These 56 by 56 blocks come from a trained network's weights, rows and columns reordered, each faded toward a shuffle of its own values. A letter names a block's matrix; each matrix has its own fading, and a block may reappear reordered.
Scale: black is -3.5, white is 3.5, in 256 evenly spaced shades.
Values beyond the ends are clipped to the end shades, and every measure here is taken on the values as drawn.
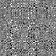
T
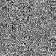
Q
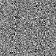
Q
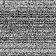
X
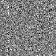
Q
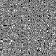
T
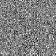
Q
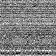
X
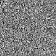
Q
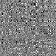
T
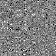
T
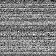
X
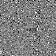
T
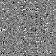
T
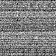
X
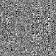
Q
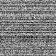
X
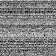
X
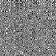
T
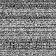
X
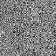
Q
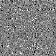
T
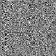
Q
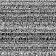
X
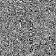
Q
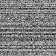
X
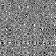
T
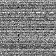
X
